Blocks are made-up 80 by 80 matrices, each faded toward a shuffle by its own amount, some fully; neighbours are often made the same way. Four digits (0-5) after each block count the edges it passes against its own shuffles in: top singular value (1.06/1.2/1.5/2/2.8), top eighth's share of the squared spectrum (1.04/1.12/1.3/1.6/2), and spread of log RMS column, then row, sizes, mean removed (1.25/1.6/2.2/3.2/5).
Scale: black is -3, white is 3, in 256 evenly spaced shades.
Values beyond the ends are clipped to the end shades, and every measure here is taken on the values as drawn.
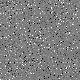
2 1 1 0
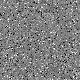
2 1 0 0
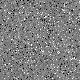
2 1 0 0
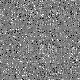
3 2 0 1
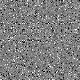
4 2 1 1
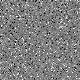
3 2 1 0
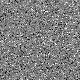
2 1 0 0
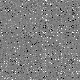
3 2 1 1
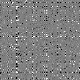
4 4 3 2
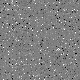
2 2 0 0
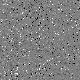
2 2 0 0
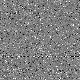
2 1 0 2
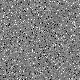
0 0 0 0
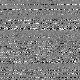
2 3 0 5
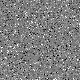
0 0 0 1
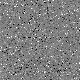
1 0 0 0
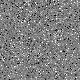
2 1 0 0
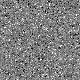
2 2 0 0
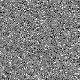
3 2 1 1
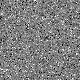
1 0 0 0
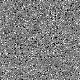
3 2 1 1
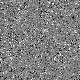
1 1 0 0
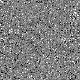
3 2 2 0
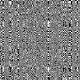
5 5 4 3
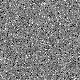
0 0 0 0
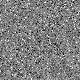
1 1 0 0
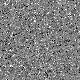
0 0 0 0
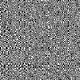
4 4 3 2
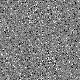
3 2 1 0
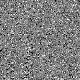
3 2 0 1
